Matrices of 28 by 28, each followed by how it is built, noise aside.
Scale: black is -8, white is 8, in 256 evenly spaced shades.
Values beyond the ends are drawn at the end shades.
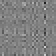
low rank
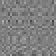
low rank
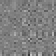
low rank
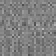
low rank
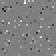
sparse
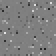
sparse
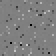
sparse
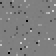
sparse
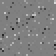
sparse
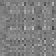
low rank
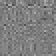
low rank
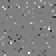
sparse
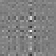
low rank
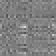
low rank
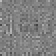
low rank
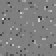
sparse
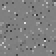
sparse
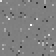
sparse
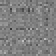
low rank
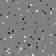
sparse
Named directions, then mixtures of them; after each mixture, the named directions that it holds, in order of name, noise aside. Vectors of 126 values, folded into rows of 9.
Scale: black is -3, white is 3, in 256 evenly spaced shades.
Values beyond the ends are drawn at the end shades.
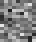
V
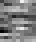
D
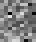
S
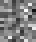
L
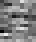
D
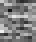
D, V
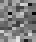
S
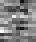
D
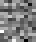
D, L, S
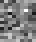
D, L, S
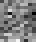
D, S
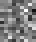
L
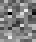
L, S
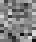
S, V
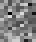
S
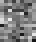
D, V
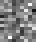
L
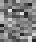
V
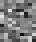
V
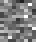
D, L, V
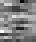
D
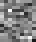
V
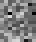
S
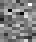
S, V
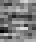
D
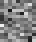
V
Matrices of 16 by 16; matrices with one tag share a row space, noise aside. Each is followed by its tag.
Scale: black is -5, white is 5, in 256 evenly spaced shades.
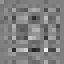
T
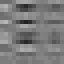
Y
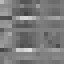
Y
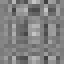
T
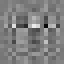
T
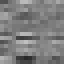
Y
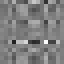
T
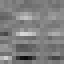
Y
